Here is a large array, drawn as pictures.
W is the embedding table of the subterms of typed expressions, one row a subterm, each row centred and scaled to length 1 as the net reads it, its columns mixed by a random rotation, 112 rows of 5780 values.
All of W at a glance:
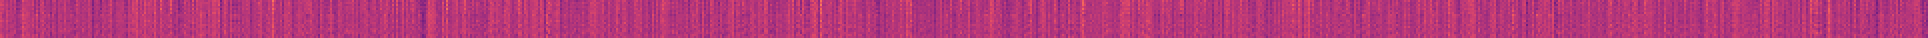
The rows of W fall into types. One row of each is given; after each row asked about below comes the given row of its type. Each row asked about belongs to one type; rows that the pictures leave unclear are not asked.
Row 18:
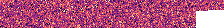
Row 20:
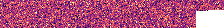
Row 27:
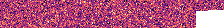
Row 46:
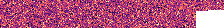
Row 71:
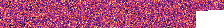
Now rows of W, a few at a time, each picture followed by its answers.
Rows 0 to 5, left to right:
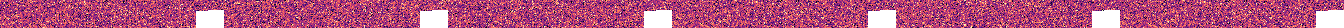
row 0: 27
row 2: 18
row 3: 27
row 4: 20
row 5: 27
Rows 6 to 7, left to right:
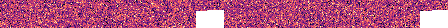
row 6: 27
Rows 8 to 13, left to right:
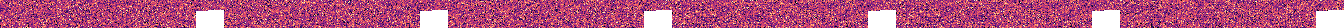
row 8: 46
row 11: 71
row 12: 71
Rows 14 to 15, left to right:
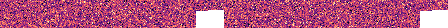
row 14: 27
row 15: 71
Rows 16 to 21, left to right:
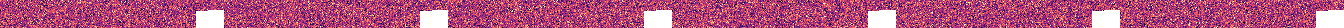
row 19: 27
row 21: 71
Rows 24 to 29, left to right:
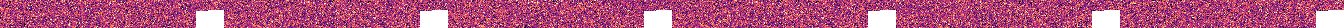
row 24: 71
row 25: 27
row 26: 20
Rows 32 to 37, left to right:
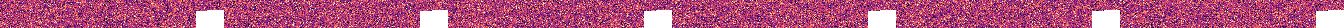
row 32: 27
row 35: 71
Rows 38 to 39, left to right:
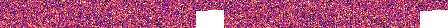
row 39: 27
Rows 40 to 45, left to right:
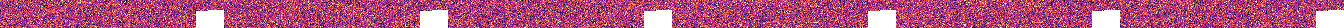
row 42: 46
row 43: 71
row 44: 20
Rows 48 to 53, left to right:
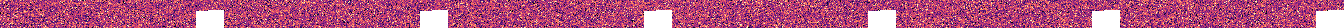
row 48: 71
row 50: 46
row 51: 20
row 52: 20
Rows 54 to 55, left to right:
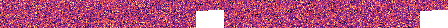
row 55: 46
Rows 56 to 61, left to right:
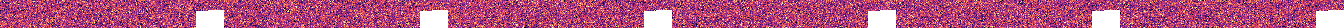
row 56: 27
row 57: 18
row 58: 20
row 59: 71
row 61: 71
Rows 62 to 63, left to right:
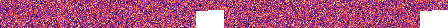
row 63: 71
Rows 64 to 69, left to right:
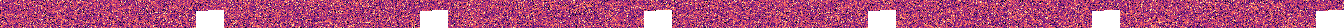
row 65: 71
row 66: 20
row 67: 71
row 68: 27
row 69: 20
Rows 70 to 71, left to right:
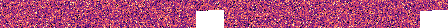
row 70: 20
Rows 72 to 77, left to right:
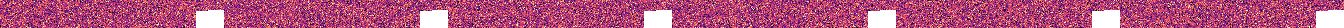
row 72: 46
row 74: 71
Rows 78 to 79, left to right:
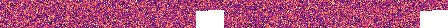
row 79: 18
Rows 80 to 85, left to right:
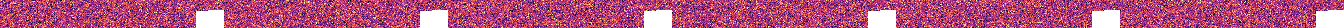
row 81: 27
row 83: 18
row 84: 71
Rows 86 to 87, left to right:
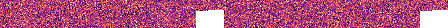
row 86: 20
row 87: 71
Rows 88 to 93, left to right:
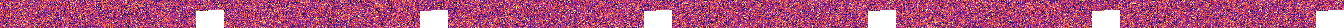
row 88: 20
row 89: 27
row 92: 20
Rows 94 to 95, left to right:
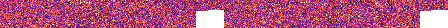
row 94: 20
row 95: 27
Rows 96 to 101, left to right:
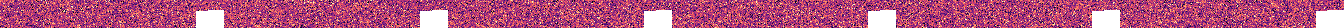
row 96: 18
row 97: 20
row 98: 27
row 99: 27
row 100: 46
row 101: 27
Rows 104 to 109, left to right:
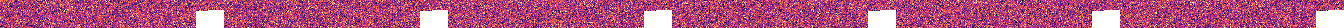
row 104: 18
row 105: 18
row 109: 20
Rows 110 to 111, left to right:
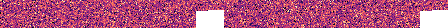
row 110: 71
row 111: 18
